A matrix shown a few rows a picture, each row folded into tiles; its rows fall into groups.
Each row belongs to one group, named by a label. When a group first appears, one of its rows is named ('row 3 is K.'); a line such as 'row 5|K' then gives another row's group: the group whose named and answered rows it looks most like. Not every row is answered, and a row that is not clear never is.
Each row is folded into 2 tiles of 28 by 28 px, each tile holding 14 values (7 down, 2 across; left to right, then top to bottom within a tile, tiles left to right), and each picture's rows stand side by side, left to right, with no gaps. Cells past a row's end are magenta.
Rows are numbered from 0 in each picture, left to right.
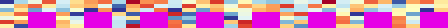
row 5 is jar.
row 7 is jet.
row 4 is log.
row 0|jar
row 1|jet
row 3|jet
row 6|jet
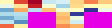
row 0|jet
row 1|jet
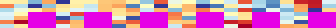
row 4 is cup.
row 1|log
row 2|cup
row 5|jet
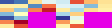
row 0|log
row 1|log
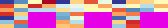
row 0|jar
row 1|log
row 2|log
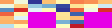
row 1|jet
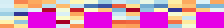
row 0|jet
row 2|cup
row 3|cup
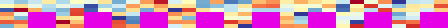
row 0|cup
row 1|cup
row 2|jet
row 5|jet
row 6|jet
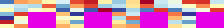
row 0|log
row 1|jet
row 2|jet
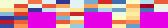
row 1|jar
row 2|jar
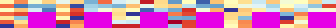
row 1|cup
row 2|jet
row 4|cup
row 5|log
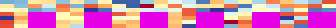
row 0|jar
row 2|jar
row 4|cup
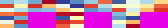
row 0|jar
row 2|log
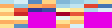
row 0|jar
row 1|jar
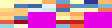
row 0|cup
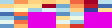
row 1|jet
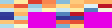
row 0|log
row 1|log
